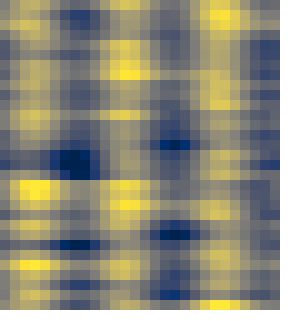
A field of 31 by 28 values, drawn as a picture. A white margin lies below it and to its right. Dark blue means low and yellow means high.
Slope: none. Histogram: bell-shaped. Stripes: upright, repeating 3 times. Odd rows or columns: none.
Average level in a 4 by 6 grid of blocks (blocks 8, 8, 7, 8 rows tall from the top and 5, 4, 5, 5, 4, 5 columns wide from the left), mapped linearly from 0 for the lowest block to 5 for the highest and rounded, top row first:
4 1 4 2 5 2 / 3 0 3 0 4 1 / 4 1 4 2 4 1 / 4 1 3 0 4 2
